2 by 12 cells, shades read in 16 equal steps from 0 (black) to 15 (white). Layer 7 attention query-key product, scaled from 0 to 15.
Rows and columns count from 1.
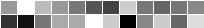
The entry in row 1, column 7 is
4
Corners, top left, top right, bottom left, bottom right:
9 8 3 13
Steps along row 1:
up down down down down down up down down up up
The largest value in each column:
9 15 11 10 10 15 12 12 8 12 7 13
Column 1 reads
9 3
